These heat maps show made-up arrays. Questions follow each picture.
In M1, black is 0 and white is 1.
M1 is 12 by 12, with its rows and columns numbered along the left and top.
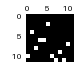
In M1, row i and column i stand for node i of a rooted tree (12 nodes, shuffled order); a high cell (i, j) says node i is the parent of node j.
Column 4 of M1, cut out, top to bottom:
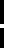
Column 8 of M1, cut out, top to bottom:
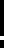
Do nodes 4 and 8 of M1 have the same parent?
no
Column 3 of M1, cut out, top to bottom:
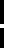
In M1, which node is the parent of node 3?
6
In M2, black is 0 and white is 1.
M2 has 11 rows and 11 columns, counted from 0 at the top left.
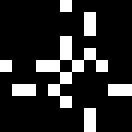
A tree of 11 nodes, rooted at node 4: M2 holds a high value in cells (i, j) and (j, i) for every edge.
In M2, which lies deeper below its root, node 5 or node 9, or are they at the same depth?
node 9
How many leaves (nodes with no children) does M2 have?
8
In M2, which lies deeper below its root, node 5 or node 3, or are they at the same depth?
node 3
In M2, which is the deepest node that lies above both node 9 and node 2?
7
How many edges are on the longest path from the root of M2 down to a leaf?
2
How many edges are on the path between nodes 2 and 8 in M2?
4
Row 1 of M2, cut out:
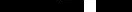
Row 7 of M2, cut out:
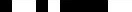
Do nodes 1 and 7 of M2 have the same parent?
no
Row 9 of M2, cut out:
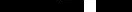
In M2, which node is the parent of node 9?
7
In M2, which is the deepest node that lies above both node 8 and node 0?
5
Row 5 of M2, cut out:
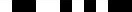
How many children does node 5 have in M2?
4
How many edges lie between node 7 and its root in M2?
1
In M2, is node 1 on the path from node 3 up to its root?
no
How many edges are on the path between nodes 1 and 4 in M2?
2
